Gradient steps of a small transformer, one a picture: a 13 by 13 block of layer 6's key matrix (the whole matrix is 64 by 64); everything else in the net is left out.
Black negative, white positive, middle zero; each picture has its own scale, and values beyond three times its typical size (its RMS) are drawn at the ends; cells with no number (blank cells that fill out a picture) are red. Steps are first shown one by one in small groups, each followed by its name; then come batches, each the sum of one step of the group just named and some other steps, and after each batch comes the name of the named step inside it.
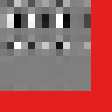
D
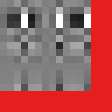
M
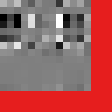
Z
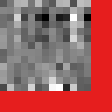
D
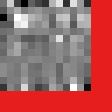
Z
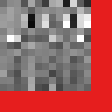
M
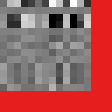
Z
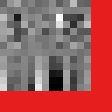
M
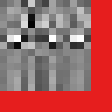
M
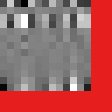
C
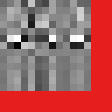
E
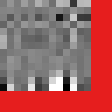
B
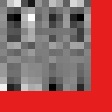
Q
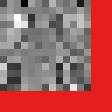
C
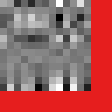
B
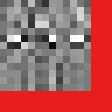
E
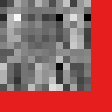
B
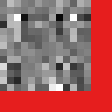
B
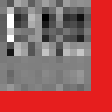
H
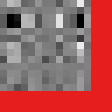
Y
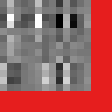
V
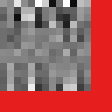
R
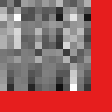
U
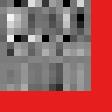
H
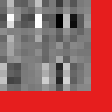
V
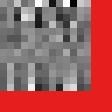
R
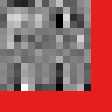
V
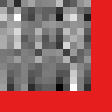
U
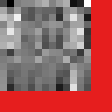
U
